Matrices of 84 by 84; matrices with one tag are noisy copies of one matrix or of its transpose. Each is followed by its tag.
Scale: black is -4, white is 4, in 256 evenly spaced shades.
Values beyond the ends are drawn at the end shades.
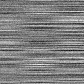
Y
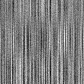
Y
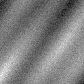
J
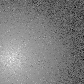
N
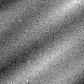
J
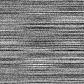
Y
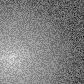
N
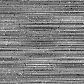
Y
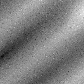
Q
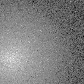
N
